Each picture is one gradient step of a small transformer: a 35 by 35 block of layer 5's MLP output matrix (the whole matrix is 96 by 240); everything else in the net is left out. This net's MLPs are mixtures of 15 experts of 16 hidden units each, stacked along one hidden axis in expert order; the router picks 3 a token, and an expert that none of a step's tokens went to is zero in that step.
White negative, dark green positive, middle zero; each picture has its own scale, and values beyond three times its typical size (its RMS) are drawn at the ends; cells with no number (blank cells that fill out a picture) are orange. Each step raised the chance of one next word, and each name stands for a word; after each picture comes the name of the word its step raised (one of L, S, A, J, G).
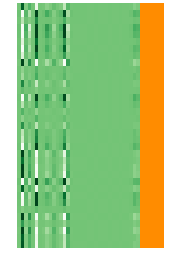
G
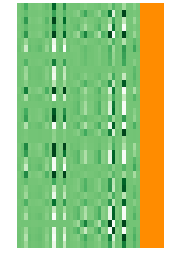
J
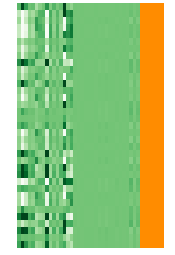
G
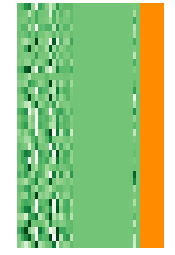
J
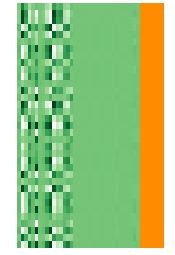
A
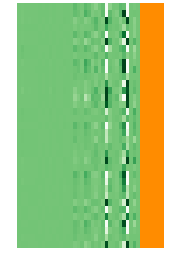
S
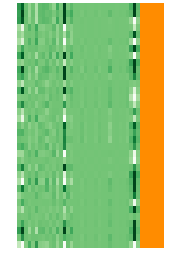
S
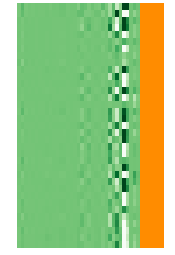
J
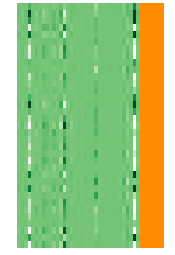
A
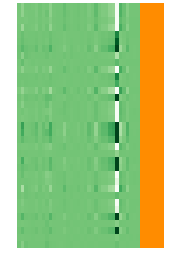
J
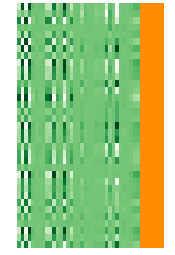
S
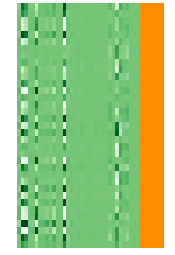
J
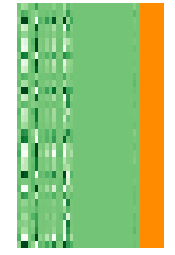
S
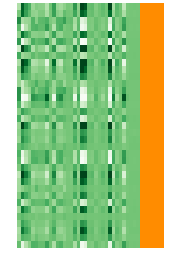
S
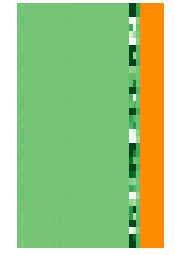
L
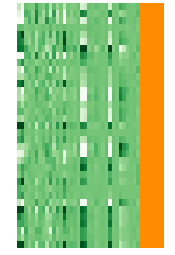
L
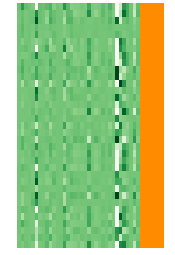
L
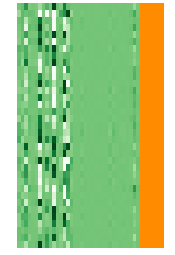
G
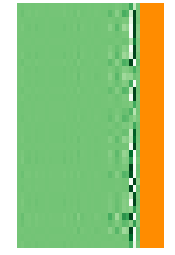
G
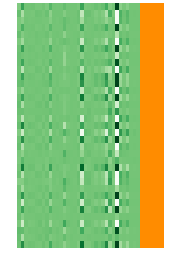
A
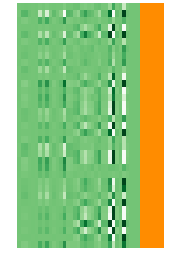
J
